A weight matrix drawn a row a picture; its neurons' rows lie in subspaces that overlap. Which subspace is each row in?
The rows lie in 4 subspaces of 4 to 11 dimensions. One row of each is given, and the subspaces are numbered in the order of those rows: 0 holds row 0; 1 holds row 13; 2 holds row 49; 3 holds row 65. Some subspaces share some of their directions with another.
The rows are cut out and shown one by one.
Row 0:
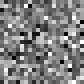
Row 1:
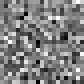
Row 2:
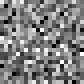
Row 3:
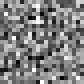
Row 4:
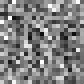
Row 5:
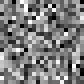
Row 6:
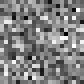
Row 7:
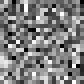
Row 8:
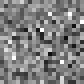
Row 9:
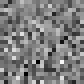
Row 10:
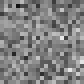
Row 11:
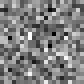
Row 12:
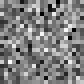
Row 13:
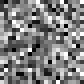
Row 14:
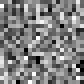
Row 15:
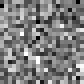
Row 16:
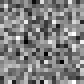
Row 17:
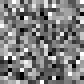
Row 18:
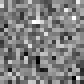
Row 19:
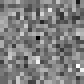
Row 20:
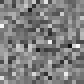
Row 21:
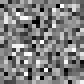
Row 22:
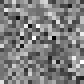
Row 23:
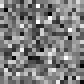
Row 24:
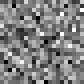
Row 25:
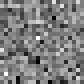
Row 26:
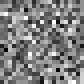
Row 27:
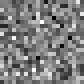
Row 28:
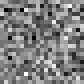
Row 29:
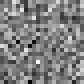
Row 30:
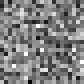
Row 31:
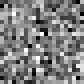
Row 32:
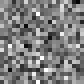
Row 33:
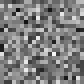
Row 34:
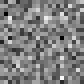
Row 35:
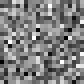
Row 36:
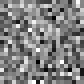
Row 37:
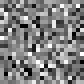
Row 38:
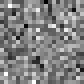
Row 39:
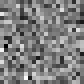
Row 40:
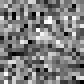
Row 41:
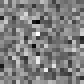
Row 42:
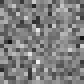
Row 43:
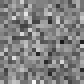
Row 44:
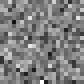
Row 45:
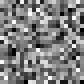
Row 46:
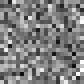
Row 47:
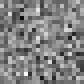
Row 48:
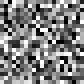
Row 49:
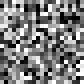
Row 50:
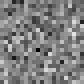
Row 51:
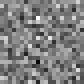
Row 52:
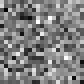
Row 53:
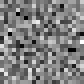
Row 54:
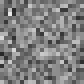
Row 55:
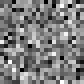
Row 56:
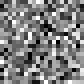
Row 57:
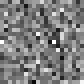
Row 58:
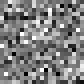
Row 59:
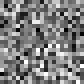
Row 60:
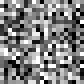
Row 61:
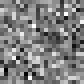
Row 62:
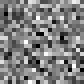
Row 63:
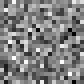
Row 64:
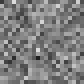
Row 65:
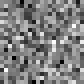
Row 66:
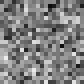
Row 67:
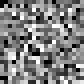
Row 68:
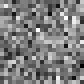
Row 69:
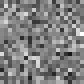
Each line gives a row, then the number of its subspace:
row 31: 1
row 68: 0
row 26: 0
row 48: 1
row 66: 2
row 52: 3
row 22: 0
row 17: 1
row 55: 1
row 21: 0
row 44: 1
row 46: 0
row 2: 1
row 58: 0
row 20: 1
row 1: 1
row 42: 0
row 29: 2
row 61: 0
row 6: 0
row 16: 0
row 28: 0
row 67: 1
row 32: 1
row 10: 0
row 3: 1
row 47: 1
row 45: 1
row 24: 1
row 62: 1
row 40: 0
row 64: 0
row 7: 2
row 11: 1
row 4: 1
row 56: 1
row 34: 1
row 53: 0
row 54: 1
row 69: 0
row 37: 0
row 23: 3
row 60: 0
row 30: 0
